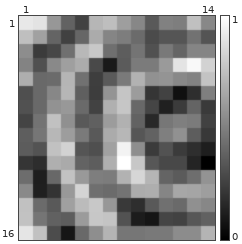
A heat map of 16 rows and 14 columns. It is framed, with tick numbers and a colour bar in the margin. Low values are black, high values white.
Concentric rings centre on the middle right. No single row or column stands out from its neighbours. The ninth with the highest average is the centre. Overall the values sit about 50% of the way up the scale. The middle right is the ninth with the lowest average.
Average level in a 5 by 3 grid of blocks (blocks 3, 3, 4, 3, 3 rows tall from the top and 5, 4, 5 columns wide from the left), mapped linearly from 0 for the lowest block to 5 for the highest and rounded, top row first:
342 | 324 | 340 | 252 | 432
